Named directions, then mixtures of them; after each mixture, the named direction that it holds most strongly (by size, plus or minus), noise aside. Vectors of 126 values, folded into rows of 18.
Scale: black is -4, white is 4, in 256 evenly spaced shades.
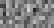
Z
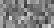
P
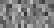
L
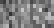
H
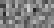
Z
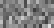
P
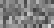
P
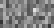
Z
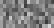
P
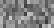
P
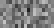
L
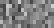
L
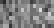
H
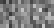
H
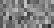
P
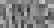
L
